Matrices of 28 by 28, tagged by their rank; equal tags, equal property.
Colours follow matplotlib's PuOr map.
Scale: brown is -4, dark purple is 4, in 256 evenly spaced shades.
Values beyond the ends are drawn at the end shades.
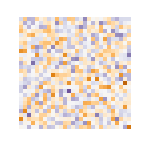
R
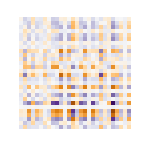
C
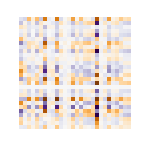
C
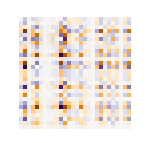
C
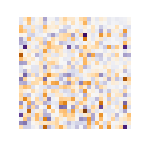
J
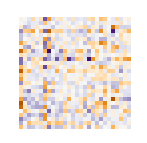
J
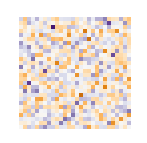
R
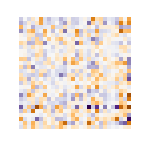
J
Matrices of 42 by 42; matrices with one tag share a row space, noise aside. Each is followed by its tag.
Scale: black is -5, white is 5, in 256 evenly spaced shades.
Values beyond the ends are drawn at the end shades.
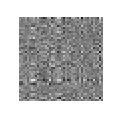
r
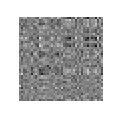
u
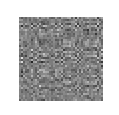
u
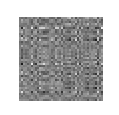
u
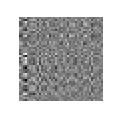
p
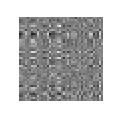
r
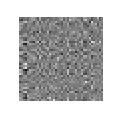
p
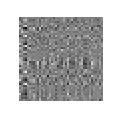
p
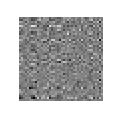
r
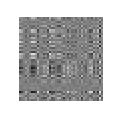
r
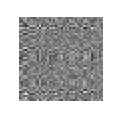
p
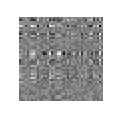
r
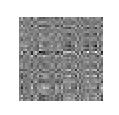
u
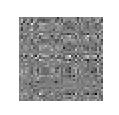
u
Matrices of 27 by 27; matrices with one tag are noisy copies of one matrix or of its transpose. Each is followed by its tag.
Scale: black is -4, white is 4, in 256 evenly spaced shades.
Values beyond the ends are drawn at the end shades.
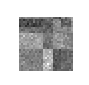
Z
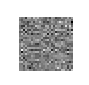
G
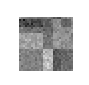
Z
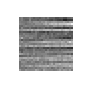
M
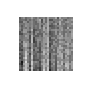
M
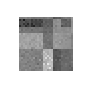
Z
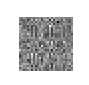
G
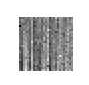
M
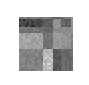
Z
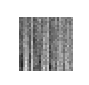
M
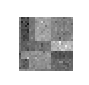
Z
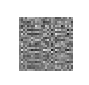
G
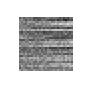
M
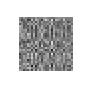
G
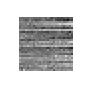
M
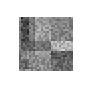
Z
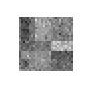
Z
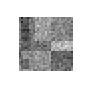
Z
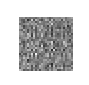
G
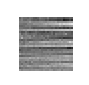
M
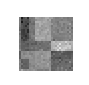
Z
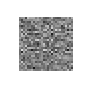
G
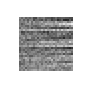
M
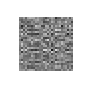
G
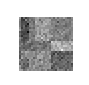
Z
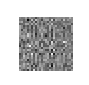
G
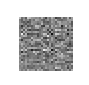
G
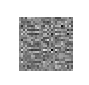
G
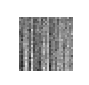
M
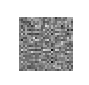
G
